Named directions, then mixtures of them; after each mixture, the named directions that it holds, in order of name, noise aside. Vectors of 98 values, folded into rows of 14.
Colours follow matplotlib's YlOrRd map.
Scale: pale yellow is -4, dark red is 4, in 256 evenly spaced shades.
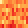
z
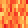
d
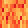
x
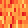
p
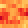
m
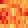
m, z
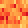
m, x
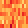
p, z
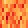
x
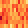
d, m, p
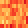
m, p, z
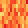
d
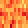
m, p, z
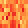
d, x, z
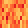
x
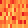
p, z
